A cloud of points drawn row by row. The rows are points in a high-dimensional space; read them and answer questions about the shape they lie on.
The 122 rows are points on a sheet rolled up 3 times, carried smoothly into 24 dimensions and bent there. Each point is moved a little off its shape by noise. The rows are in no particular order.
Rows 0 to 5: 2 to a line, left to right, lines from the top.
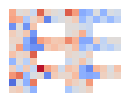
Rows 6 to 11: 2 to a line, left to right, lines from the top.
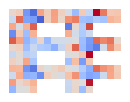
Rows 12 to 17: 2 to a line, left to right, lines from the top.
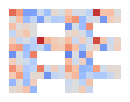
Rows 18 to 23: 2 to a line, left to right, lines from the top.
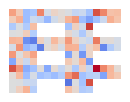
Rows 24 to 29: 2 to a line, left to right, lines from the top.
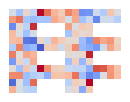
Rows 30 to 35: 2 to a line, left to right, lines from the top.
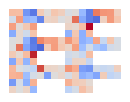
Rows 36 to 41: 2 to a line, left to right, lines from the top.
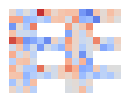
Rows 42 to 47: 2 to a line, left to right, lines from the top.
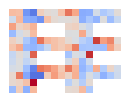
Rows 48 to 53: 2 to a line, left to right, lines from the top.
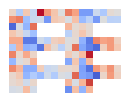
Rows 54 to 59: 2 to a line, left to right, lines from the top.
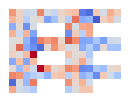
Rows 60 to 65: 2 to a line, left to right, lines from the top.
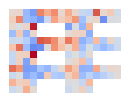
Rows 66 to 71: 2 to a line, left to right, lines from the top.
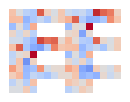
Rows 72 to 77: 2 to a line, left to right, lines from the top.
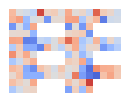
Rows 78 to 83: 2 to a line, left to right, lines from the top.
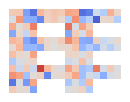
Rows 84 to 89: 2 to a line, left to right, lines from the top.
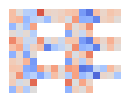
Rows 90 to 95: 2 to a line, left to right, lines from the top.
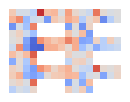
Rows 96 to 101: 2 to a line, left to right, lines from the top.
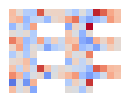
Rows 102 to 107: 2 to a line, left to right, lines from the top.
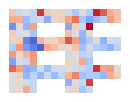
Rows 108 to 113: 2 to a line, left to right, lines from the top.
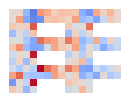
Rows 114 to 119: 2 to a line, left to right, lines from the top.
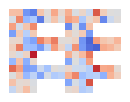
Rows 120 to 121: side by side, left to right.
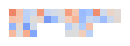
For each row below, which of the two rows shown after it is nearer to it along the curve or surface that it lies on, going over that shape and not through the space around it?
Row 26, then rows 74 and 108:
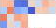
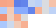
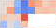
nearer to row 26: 74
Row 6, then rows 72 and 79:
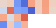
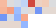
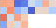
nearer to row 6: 79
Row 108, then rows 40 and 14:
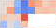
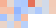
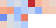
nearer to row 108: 14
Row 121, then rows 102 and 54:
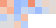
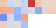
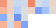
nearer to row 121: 102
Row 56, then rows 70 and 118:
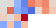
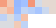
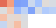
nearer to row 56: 118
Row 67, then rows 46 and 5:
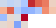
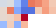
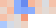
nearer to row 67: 46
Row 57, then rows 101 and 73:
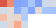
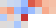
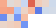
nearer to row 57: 73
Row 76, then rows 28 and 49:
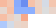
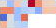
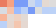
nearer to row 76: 49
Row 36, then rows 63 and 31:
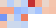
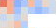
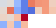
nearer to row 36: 63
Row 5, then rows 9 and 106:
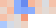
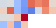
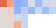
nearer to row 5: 106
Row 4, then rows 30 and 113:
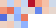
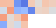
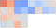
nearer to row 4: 113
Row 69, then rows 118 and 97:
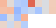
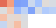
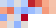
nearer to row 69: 118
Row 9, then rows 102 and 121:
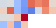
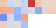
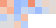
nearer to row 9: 102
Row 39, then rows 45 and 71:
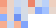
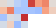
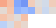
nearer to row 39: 45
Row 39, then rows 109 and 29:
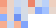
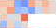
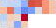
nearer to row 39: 29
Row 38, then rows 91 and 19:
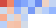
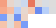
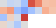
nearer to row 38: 91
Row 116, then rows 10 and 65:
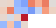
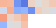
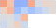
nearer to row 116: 10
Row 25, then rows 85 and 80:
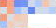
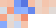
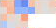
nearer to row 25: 85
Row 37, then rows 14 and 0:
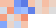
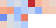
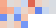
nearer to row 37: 14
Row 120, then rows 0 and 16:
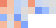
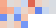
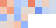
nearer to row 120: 0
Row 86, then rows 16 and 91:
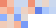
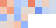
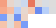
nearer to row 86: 91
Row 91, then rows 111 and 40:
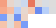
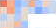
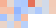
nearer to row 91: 111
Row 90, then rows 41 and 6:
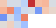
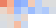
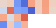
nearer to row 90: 41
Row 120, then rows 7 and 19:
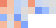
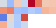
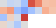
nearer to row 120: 7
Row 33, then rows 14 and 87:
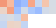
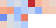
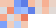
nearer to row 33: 14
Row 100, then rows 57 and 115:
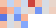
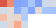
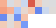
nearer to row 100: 115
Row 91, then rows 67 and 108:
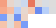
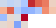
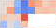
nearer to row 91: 67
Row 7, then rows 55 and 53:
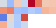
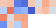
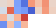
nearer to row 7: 53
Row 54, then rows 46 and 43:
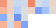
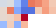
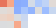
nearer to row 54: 43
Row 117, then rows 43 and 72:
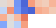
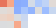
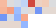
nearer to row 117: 43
